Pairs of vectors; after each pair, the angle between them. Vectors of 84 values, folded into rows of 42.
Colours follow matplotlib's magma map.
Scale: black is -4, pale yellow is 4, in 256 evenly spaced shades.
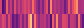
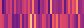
nearly parallel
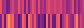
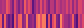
nearly opposite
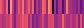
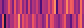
orthogonal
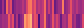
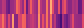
orthogonal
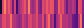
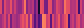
orthogonal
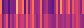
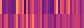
nearly parallel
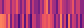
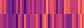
orthogonal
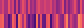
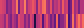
partly aligned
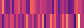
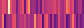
partly opposed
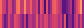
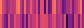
nearly parallel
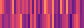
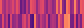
orthogonal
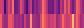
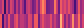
partly aligned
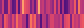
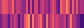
partly opposed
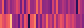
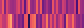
nearly parallel
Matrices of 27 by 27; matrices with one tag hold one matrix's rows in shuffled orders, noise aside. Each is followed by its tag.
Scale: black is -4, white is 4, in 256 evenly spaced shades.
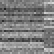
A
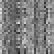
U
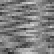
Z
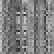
U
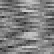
Z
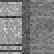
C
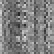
U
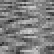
Z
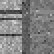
C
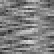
Z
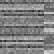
A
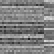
A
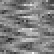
Z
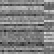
A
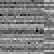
A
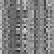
U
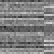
A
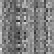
U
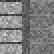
C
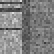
C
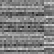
A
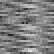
Z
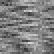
Z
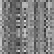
U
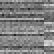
A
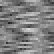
Z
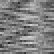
Z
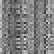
U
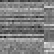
A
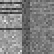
C
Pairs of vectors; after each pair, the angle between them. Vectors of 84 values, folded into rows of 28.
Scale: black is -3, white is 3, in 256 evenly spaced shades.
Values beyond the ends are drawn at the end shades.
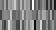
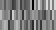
nearly opposite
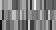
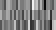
partly aligned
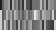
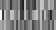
partly aligned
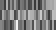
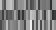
orthogonal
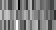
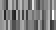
partly opposed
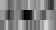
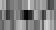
nearly parallel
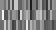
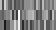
partly opposed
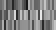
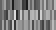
nearly parallel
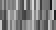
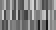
partly aligned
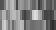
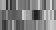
nearly opposite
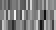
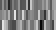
nearly parallel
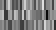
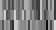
orthogonal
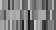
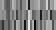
partly opposed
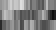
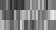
nearly opposite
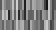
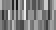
nearly opposite
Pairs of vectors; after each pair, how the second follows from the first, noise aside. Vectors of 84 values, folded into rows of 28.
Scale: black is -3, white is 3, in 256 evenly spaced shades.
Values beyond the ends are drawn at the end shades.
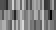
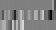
partly zeroed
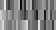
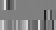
partly zeroed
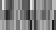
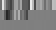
partly zeroed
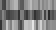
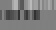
partly zeroed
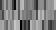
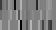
partly zeroed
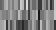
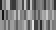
shuffled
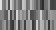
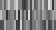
shuffled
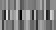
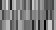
shuffled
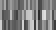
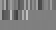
partly zeroed
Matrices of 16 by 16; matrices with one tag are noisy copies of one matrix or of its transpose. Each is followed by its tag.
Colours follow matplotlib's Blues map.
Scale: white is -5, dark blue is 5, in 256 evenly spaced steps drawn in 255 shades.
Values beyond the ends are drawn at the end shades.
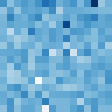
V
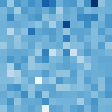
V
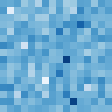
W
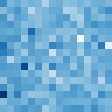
V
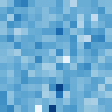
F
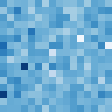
V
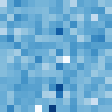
F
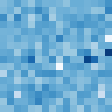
F
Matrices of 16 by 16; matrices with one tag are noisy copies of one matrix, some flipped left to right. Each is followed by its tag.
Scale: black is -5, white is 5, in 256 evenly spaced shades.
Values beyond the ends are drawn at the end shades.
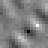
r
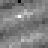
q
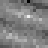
q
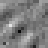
r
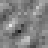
r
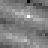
q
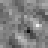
r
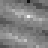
q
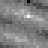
q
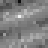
q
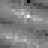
q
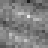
q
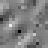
r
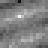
q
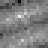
q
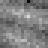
q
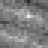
q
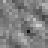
r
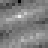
q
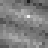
q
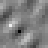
r
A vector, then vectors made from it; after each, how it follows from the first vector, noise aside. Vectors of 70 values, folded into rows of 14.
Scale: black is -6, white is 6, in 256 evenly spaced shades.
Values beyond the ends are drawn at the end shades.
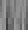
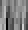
scaled up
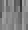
reversed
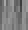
reversed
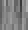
reversed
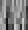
scaled up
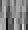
scaled up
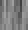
reversed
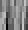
scaled up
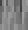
reversed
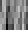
scaled up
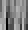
scaled up
